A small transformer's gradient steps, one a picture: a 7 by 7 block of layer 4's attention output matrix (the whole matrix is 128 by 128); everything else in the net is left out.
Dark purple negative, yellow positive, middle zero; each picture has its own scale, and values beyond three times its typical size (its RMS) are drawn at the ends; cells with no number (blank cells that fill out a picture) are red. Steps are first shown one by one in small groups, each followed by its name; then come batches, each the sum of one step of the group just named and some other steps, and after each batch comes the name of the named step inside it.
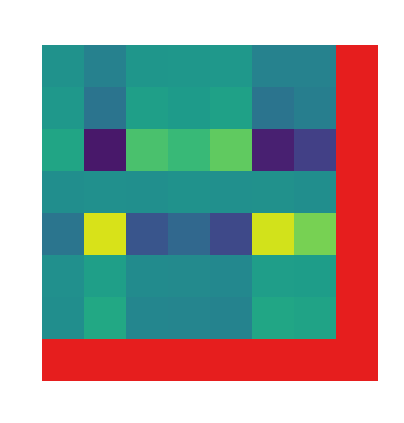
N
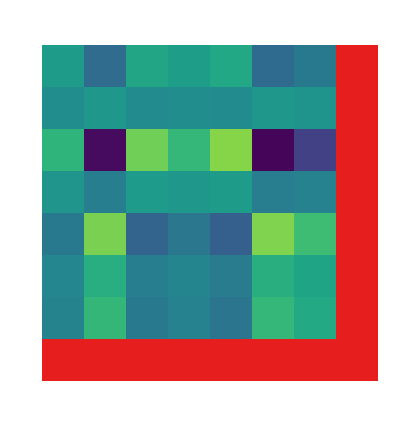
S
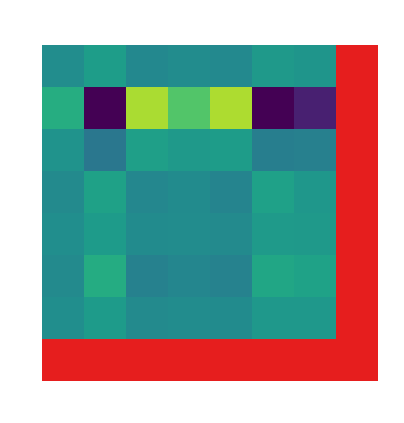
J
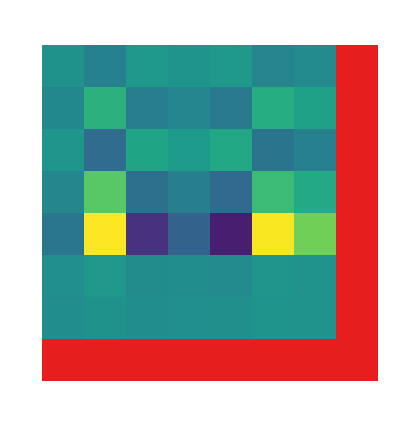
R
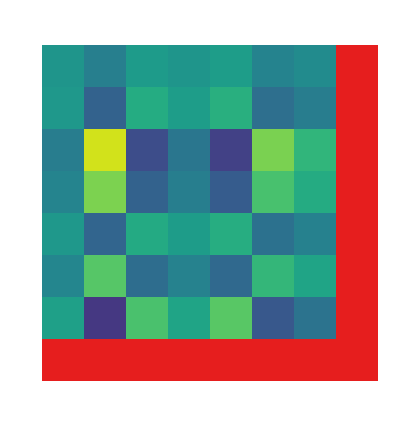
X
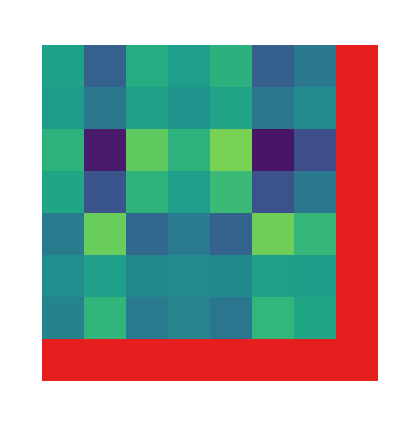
S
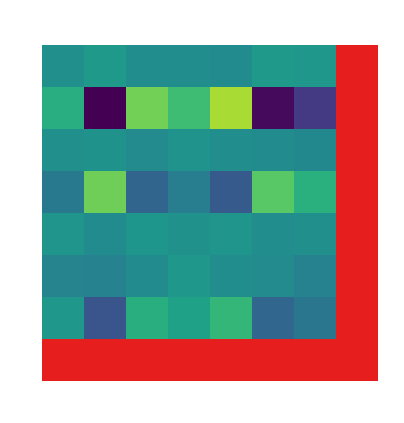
X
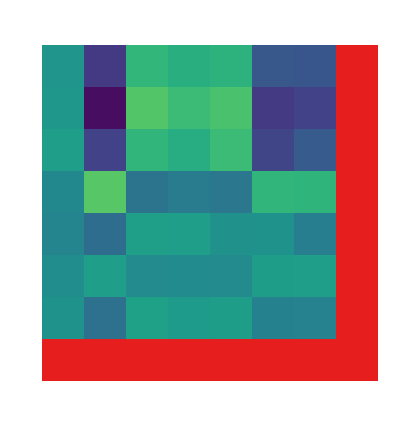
N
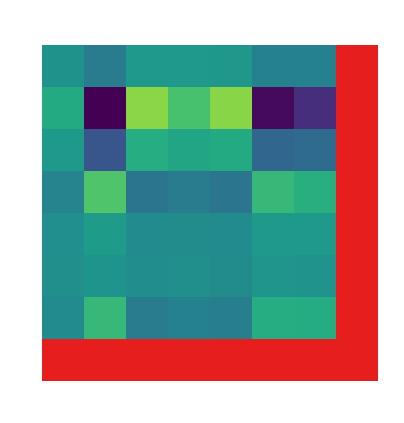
J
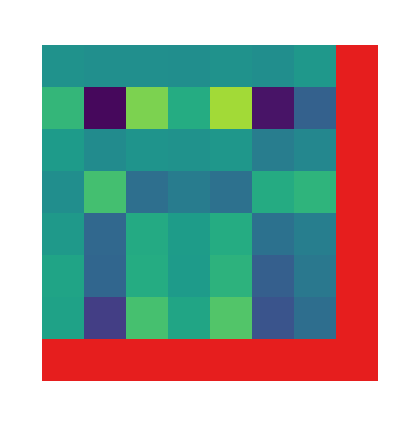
X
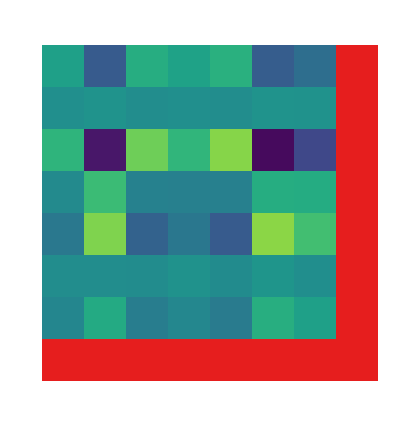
S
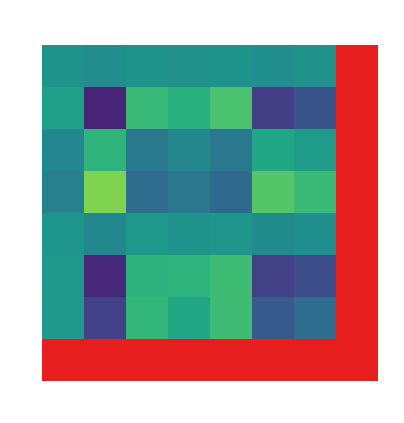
X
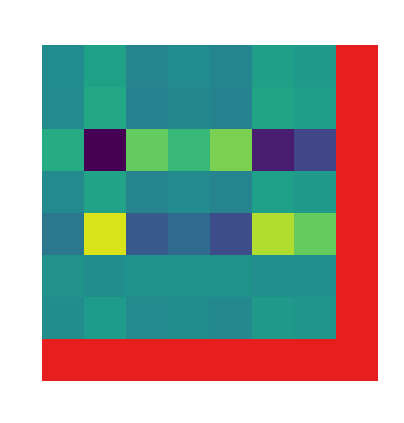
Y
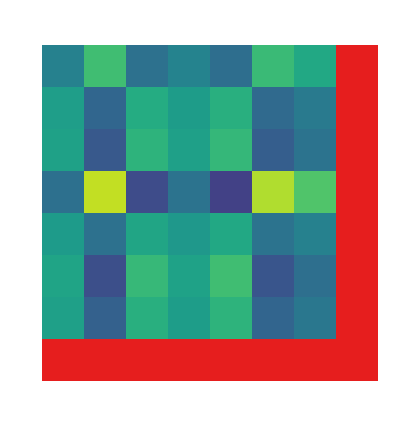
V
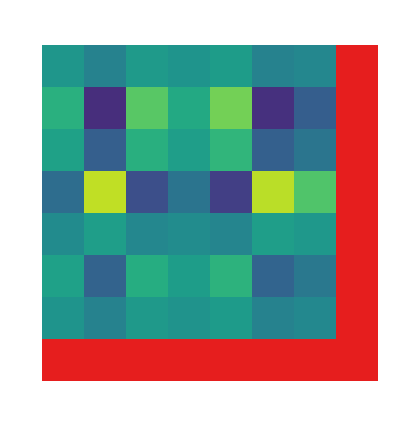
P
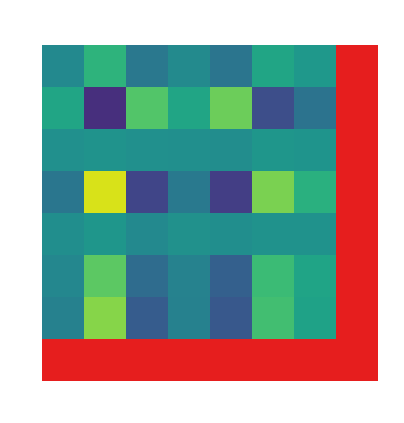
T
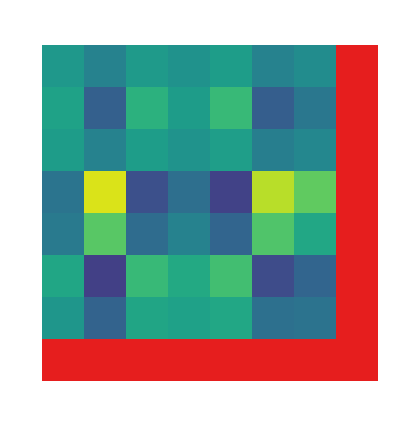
P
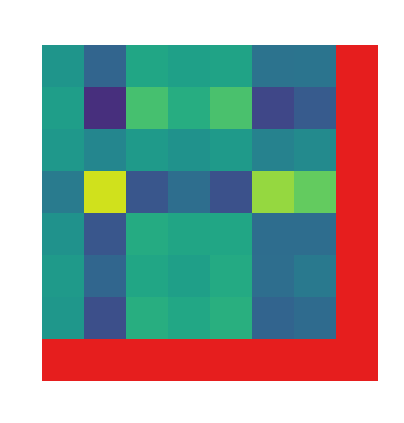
P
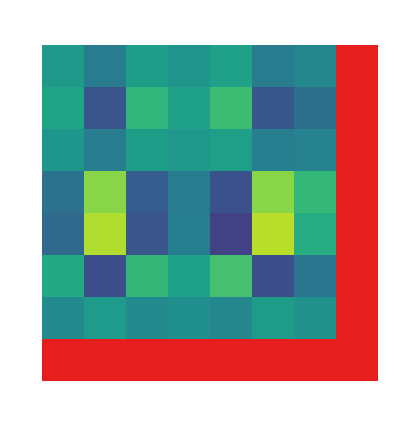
P
